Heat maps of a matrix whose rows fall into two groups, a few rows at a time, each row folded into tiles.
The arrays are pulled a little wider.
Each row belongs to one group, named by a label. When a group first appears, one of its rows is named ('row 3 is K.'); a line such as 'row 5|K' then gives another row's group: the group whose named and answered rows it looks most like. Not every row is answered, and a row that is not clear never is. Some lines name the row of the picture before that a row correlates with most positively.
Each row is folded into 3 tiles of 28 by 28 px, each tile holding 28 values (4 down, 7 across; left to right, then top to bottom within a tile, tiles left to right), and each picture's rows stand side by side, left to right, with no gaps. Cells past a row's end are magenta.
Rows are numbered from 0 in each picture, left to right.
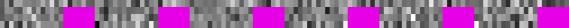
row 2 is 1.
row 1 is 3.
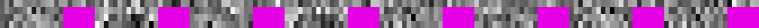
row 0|3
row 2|1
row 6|3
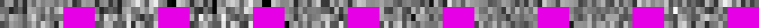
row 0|1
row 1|1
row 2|1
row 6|3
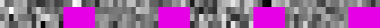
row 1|1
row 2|1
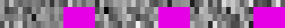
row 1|1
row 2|1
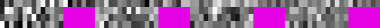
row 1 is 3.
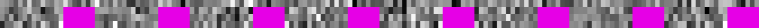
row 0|1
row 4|1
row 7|1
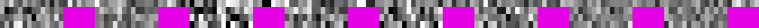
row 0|3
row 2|1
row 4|1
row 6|1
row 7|3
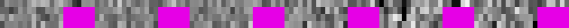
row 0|1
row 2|1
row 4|1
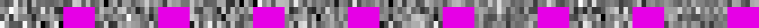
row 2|3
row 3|3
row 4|3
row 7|3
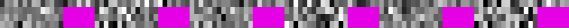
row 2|3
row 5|3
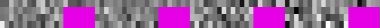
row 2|3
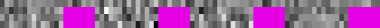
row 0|1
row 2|1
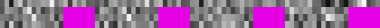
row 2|3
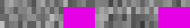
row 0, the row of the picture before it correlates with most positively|1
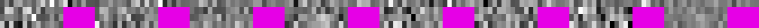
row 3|3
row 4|3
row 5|3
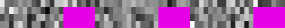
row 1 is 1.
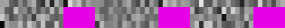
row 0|3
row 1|3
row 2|3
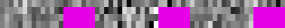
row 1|1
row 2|1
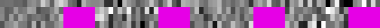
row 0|1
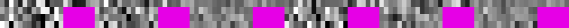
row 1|3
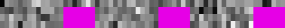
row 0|1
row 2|1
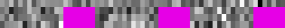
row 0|1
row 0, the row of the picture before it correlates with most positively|2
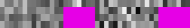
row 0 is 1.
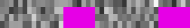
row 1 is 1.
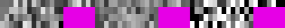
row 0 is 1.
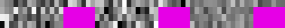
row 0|3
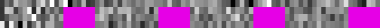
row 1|3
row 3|1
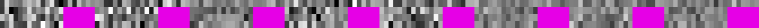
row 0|1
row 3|3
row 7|3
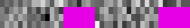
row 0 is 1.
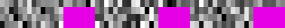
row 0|1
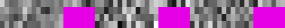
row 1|1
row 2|3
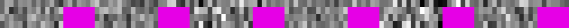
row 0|1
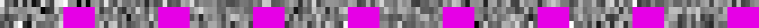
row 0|1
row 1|3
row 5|3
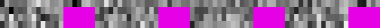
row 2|3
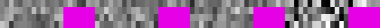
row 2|1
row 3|3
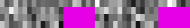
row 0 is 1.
